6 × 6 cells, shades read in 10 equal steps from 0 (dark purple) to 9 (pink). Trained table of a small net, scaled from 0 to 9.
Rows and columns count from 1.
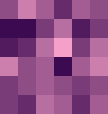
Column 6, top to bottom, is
4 3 6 7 4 5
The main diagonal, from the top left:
4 0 6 0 3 5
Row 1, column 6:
4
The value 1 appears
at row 2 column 5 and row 3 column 1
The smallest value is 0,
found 3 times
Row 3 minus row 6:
-2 0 0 4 1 1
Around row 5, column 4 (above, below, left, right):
0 5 5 3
